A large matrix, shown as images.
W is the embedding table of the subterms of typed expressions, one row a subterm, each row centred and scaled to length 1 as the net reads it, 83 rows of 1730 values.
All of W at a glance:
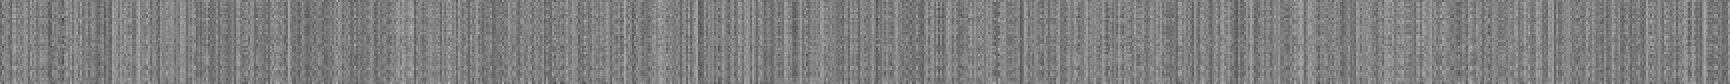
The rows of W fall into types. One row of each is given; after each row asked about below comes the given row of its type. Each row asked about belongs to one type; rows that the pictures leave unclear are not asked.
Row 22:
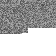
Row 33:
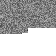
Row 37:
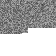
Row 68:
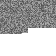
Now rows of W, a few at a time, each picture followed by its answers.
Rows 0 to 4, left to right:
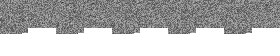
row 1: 33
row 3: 37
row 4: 22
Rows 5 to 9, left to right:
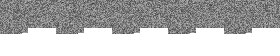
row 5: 37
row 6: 33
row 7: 68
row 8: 22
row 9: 68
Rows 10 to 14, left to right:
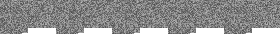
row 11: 37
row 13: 22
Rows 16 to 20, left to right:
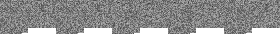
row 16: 68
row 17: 68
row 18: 33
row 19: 22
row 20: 37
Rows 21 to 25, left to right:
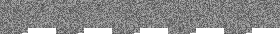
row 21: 37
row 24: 68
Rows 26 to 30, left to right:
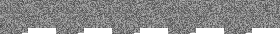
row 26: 33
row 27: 68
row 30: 68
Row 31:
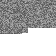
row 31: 22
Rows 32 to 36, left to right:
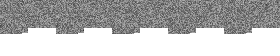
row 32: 33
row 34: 22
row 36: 37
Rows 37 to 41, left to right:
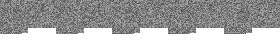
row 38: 37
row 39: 22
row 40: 22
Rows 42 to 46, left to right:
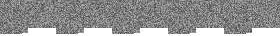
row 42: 37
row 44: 37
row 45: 68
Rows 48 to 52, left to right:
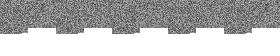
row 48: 37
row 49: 68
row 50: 22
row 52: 37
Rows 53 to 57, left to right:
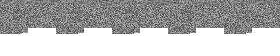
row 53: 37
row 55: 22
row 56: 22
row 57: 33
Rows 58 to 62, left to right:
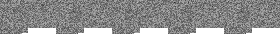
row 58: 22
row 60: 37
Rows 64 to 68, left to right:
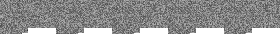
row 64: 33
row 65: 22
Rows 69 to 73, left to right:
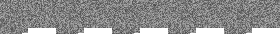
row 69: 68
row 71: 22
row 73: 37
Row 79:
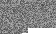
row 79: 22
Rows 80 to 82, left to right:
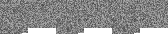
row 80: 22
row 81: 68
